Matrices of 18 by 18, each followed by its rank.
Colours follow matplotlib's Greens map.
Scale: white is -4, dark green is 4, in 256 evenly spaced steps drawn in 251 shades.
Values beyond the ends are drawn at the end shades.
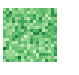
full rank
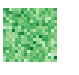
full rank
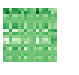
two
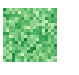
full rank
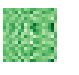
two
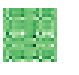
two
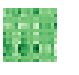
two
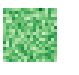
full rank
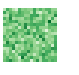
full rank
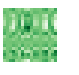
two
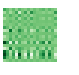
two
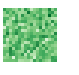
full rank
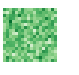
full rank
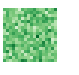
full rank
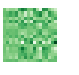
two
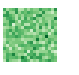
full rank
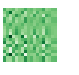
two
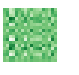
two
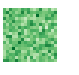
full rank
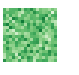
full rank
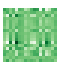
two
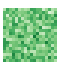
full rank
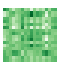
two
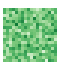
full rank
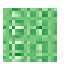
two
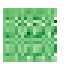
two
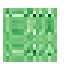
two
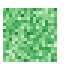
full rank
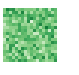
full rank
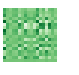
two
